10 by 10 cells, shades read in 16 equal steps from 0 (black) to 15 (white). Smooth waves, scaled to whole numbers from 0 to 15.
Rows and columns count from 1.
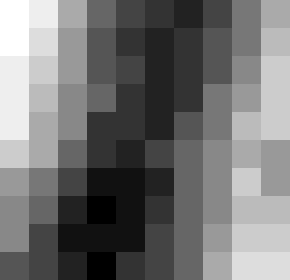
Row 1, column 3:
10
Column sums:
114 91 59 30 25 28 46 71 100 111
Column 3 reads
10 9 9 8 8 6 4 2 1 2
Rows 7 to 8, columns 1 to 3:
9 7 4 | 8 6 2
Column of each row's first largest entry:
1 1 1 1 1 1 9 9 9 9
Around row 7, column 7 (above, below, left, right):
6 6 2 8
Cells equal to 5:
6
